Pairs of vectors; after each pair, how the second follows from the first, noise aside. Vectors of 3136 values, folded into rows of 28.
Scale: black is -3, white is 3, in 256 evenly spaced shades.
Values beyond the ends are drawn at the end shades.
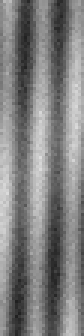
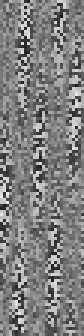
sign-scrambled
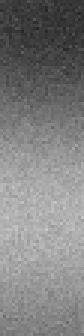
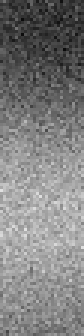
copied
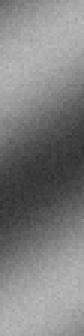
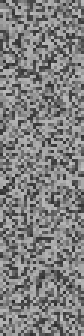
shuffled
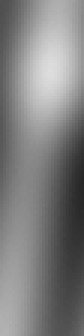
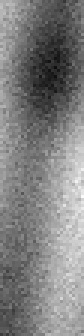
negated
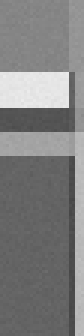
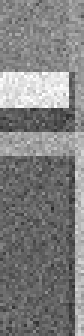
copied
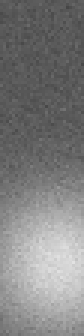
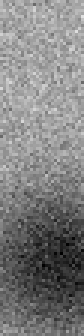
negated
